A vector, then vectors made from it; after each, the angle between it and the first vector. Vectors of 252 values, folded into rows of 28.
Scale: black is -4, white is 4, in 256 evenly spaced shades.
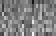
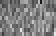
partly aligned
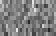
partly opposed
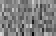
nearly opposite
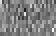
orthogonal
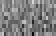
nearly opposite
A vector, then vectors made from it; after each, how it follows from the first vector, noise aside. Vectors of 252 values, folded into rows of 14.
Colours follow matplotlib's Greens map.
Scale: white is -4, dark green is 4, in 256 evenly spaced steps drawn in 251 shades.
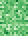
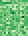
wrapped around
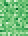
wrapped around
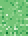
partly zeroed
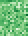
wrapped around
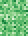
wrapped around
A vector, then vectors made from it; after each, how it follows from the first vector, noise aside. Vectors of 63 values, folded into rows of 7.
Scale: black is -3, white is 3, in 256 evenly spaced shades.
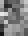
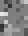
partly zeroed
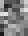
copied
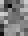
copied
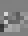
partly zeroed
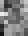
copied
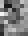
copied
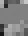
partly zeroed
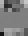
partly zeroed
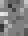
partly zeroed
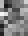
copied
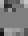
partly zeroed
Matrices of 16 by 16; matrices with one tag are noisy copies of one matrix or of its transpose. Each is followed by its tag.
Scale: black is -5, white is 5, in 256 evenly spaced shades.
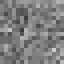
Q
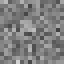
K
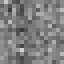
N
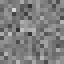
K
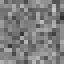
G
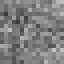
Q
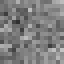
Q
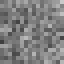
Q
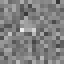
K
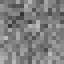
Q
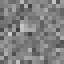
K
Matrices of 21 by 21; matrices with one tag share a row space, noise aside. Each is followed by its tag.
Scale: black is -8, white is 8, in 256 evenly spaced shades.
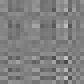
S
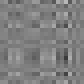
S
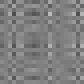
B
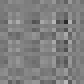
S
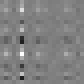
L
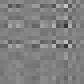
S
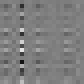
L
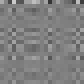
B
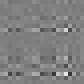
S
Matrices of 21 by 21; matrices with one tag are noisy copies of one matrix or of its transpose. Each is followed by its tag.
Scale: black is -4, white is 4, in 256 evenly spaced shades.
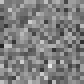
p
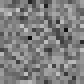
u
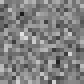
p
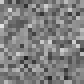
p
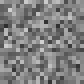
p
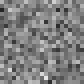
p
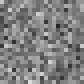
p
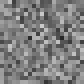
u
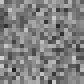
p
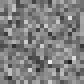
u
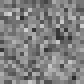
u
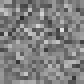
u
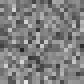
u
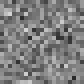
u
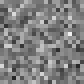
p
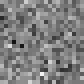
p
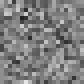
u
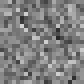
u
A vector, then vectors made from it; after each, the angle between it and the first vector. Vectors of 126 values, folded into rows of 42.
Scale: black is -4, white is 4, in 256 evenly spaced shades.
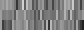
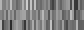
partly aligned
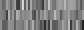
partly aligned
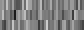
partly aligned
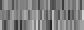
orthogonal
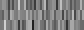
orthogonal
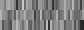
nearly parallel
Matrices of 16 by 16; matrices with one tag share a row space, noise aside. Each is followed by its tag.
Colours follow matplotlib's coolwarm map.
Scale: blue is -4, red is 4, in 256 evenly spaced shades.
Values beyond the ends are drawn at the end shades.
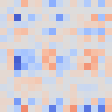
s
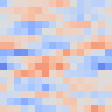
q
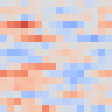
q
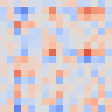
s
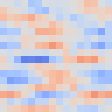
q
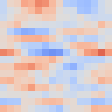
q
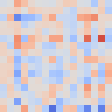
s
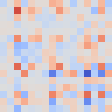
s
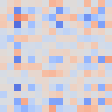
s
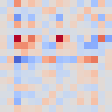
s
